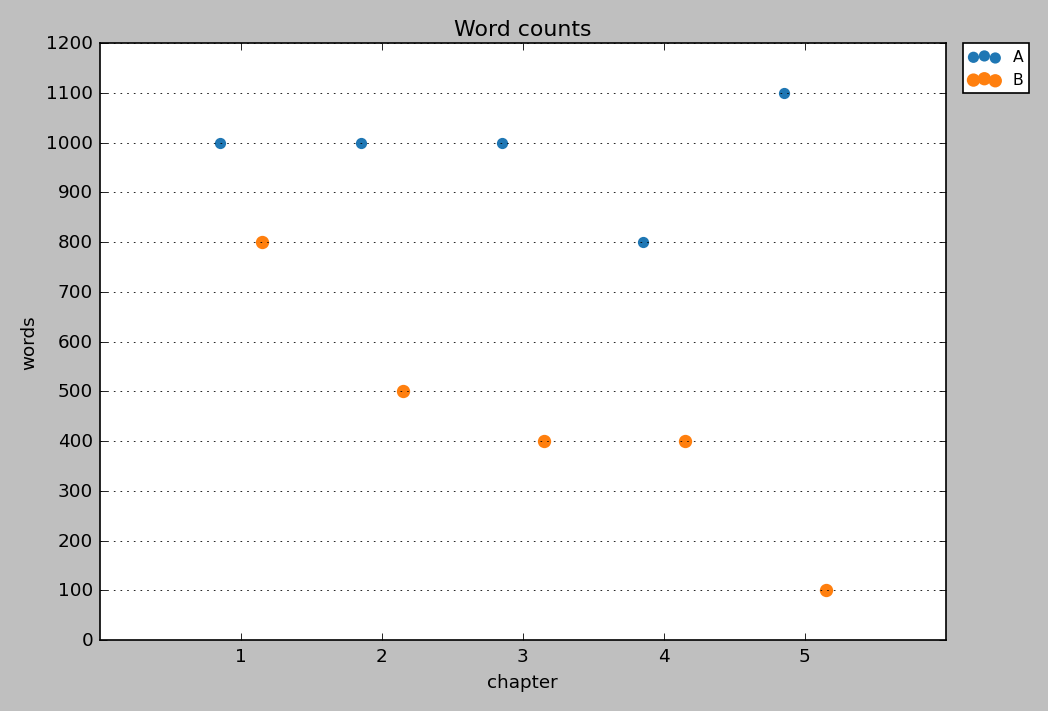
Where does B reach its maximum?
1
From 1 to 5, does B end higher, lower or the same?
lower
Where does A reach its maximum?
5
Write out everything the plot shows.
Title: Word counts
x-axis: chapter, ticks 1 2 3 4 5
y-axis: words, ticks 0 100 200 300 400 500 600 700 800 900 1000 1100 1200
Legend: A, B
Values:
A: 1000 1000 1000 800 1100
B: 800 500 400 400 100
